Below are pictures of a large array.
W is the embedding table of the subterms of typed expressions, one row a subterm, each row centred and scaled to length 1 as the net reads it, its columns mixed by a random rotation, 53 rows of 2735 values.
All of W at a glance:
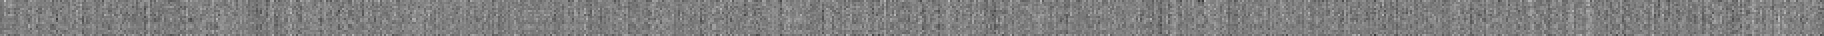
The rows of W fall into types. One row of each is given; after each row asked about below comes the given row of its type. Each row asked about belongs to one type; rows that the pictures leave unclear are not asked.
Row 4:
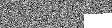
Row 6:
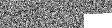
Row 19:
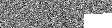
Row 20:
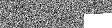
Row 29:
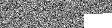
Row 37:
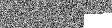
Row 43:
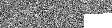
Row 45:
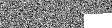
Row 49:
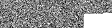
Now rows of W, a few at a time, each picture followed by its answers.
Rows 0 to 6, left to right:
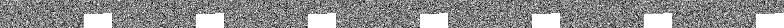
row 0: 6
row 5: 49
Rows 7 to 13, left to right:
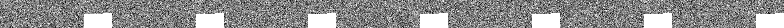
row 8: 19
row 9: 37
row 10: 19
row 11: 4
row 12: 43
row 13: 4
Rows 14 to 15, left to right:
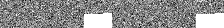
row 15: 49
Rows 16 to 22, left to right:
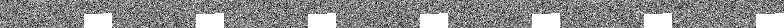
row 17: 19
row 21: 6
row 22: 29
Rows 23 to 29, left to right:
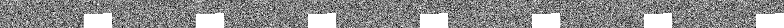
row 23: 6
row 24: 49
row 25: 45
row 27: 4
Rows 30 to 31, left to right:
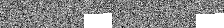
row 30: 45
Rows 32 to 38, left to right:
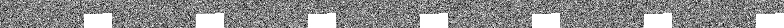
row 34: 20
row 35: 43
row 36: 29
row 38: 49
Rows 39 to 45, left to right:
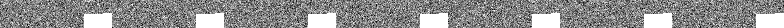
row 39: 49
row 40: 19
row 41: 37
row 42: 20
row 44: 37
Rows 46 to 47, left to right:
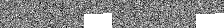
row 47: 4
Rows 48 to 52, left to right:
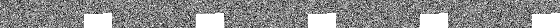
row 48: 4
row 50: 45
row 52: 43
